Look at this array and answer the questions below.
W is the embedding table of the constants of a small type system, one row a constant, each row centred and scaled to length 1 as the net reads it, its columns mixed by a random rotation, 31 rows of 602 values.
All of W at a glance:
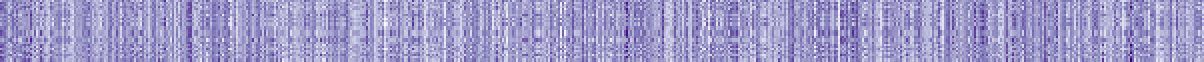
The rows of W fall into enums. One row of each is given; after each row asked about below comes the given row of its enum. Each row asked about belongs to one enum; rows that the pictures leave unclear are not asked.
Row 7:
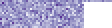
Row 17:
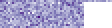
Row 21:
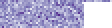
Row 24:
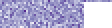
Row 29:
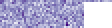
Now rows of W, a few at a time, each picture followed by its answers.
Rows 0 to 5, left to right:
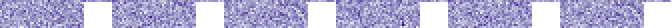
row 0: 24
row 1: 17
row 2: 21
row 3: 29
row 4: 17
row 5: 21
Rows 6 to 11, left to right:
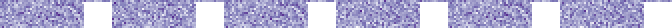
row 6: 21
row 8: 21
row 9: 24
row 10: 21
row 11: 24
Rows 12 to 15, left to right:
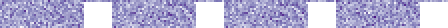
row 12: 24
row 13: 21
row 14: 21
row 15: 17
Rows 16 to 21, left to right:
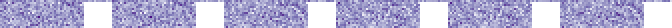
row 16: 17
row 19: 7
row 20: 7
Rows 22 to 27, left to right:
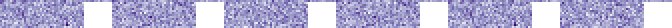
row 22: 29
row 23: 17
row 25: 17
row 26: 29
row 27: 7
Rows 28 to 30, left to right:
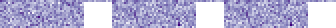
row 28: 17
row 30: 29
